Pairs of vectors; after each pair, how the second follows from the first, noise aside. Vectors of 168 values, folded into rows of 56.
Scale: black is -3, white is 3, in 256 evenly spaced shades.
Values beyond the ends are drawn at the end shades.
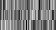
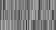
shrunk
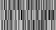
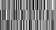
shuffled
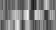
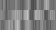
shrunk
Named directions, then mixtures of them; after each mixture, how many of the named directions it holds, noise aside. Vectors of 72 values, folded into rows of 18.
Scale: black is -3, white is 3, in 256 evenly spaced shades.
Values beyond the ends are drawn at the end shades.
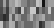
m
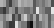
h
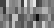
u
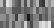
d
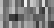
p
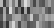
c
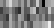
two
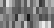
one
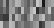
one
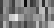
one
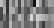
three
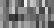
one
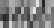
three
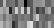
three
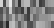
two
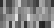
two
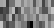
two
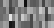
three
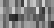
one
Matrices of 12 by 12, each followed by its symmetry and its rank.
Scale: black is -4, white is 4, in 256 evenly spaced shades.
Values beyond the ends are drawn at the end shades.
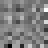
antisymmetric, rank two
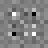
symmetric, rank two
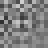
antisymmetric, rank two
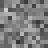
neither, full rank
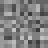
antisymmetric, rank two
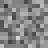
neither, full rank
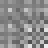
symmetric, rank two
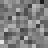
antisymmetric, full rank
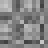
symmetric, rank two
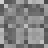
symmetric, rank two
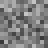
neither, full rank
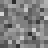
antisymmetric, full rank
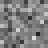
antisymmetric, full rank
